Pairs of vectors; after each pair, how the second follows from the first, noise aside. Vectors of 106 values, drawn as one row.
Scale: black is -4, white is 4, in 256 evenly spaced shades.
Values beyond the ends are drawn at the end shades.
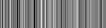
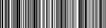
scaled up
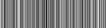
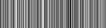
wrapped around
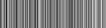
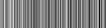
reversed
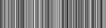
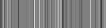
partly zeroed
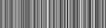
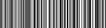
scaled up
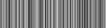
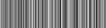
reversed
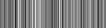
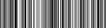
scaled up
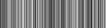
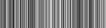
wrapped around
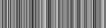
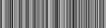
reversed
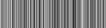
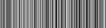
wrapped around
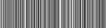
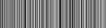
negated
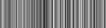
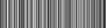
wrapped around
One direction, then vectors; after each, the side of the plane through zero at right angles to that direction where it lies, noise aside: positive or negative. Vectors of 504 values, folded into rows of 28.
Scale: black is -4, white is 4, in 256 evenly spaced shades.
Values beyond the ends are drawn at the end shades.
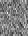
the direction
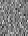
negative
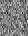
negative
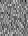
negative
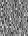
positive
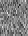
positive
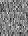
positive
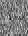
negative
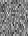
positive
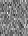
positive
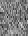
negative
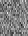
positive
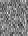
positive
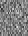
positive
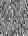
positive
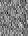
negative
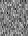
negative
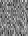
positive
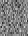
positive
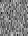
negative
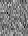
negative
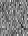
positive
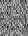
negative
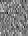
negative
